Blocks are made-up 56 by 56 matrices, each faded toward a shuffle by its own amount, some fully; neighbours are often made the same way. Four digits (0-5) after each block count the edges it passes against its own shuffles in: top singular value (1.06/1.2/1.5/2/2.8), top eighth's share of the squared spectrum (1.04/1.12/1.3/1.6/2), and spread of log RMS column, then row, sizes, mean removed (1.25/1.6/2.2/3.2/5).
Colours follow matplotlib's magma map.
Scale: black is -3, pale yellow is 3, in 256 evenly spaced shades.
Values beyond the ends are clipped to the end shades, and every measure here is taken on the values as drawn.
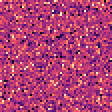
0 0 0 0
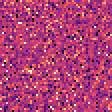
1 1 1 0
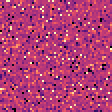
0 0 0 0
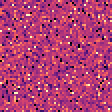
0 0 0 0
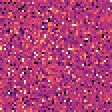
2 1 1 0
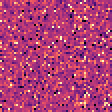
2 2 1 0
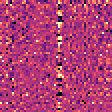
4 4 3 2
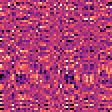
4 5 3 3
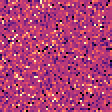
0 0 0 0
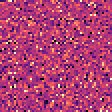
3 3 2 1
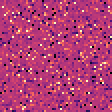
0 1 0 0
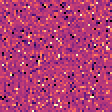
1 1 0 0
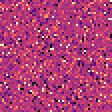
0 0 0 0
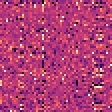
4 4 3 1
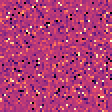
2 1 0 1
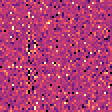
3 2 1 0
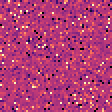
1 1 0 0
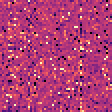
3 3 2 0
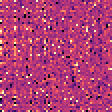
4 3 2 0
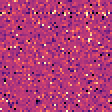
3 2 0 0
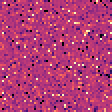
0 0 0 0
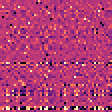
4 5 2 3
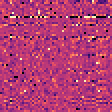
4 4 1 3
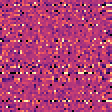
4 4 2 3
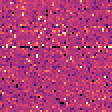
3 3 0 1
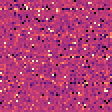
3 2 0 1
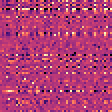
5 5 3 4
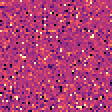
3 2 0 0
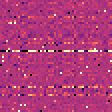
4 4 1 2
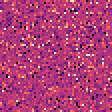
2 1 0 0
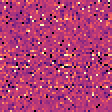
3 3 0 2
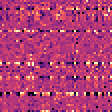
5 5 2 3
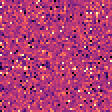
2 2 1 1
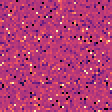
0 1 0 0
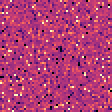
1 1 0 0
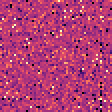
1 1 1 0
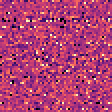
1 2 0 3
